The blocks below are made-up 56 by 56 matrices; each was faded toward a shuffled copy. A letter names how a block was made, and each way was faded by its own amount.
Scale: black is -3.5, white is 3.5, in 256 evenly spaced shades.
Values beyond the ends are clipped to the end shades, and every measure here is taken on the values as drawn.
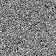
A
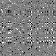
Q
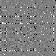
Q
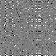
Q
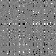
Q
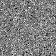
A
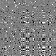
Q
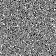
A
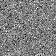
A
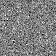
A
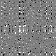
Q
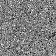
A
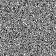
A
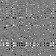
Q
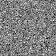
A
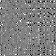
Q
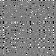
Q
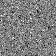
A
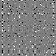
Q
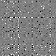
Q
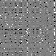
Q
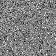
A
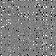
Q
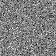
A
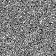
A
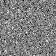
A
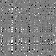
Q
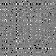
Q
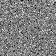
A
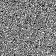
A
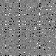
Q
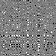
Q
